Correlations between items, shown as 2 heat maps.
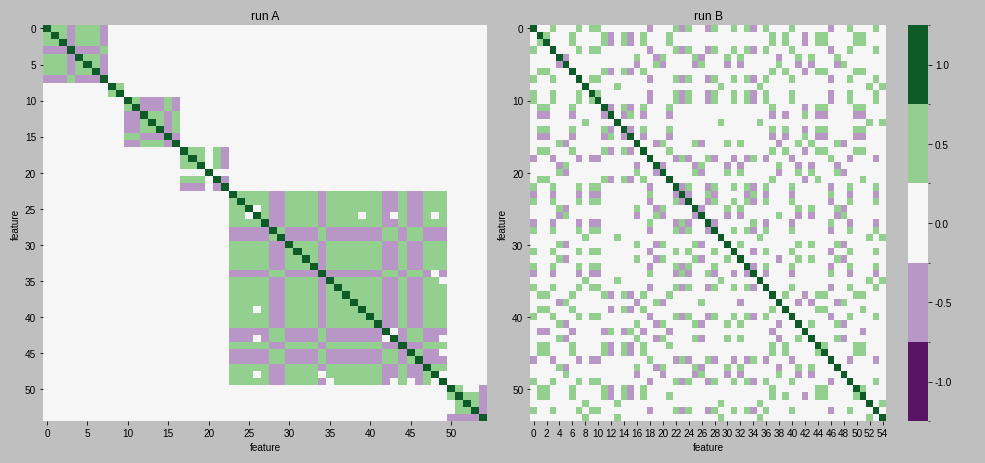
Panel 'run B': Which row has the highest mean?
44
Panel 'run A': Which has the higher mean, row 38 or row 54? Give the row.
38
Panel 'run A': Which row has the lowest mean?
42
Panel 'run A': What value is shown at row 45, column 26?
-0.5
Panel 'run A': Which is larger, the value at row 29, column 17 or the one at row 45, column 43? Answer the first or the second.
the second
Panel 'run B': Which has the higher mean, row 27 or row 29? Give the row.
29
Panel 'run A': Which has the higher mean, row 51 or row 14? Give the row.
51
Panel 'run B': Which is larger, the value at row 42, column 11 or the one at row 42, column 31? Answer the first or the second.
the second
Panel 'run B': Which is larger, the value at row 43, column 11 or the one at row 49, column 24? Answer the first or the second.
the second
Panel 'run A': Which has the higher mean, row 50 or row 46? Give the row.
50
